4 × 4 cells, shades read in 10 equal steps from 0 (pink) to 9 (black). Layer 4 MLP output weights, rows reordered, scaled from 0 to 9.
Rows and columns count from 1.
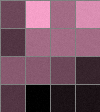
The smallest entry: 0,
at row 1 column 2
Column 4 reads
1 3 7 8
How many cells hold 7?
1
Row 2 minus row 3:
2 -1 -2 -4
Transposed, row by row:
5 6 4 6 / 0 3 4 9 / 3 3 5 8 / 1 3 7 8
